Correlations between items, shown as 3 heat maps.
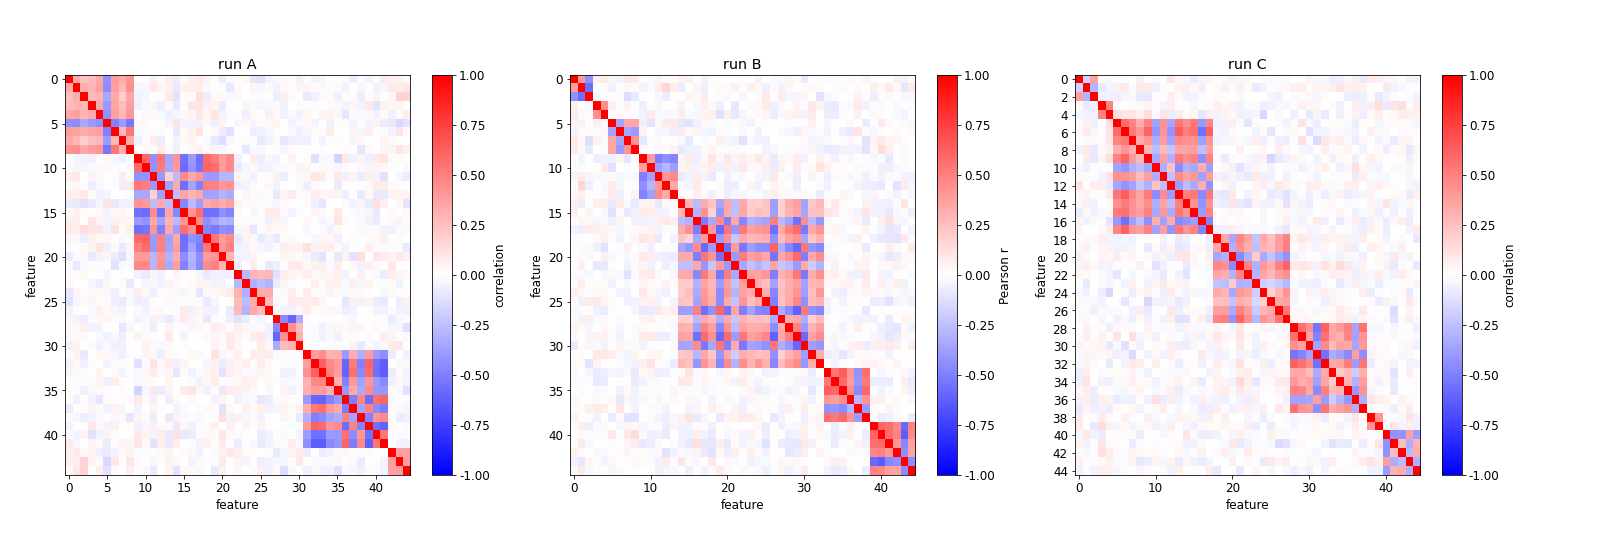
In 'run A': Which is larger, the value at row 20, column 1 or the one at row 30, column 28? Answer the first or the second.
the second
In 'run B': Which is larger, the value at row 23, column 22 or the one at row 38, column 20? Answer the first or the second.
the first
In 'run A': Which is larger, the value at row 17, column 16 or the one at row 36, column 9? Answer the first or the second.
the first
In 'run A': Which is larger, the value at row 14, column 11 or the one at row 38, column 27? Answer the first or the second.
the second
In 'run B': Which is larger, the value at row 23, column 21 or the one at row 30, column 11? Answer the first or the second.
the second
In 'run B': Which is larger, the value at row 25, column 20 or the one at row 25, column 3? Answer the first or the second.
the first
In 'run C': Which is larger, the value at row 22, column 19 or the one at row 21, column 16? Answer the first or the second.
the first
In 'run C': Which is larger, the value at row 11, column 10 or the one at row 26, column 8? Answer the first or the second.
the second
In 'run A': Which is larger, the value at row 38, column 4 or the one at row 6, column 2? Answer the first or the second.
the second
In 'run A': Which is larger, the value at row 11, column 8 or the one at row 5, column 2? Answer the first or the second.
the first
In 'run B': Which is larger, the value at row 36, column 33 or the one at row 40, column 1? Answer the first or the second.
the first
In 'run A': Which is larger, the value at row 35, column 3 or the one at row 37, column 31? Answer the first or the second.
the second
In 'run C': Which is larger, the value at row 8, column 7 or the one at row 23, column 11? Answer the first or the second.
the first
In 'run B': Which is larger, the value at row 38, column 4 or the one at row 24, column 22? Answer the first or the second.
the second
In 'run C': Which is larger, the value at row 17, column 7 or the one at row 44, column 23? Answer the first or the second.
the first
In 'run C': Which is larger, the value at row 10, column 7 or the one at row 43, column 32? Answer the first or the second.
the second
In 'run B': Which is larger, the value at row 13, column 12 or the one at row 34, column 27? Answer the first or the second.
the first
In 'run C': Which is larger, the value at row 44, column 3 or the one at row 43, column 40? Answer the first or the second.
the second
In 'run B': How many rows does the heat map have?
45
